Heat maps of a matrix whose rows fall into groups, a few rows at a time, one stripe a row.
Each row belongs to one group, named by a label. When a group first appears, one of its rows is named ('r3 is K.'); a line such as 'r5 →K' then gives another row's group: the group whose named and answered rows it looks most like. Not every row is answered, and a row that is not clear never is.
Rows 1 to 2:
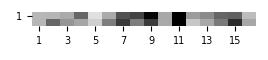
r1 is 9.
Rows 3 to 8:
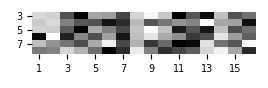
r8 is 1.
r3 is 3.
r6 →3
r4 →1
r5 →3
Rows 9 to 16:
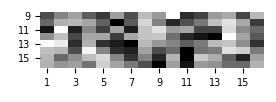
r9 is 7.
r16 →9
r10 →1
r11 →3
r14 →1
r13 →1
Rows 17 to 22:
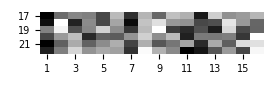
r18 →3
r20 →7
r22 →7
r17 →7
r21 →7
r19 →3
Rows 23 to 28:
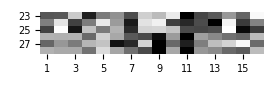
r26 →9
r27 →1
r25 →3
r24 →3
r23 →7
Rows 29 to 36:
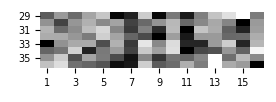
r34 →7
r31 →9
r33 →7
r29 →1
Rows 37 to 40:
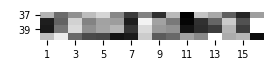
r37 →9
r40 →1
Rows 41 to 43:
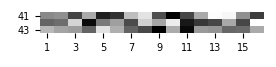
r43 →9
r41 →1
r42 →7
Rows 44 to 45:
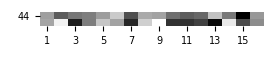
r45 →3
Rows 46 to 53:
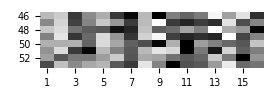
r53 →1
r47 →3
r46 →1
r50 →9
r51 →3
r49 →3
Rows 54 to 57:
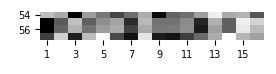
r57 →1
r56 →7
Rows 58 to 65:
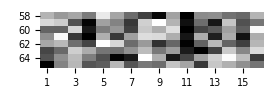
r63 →7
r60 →7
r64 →1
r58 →9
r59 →3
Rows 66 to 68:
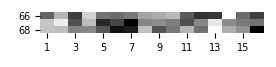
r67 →1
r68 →1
